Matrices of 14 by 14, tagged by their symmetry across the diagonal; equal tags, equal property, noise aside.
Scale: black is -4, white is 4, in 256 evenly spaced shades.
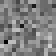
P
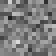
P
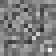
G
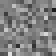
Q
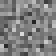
Q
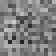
P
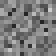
G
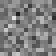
Q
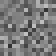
G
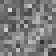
G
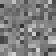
P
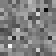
Q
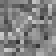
G
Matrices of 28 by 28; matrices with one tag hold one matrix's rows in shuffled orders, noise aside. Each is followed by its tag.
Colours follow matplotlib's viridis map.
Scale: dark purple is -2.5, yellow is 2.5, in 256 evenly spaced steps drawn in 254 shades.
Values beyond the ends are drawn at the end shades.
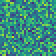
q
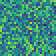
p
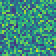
q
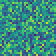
p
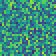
p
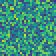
q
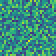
p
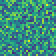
p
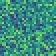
q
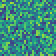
q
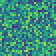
p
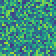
q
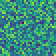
q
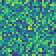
p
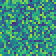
p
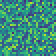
p
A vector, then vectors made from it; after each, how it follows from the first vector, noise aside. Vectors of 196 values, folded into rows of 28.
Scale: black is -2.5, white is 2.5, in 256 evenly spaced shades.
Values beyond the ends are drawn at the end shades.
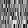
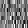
sign-scrambled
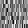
sign-scrambled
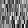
sign-scrambled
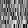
copied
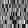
sign-scrambled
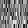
copied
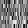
copied
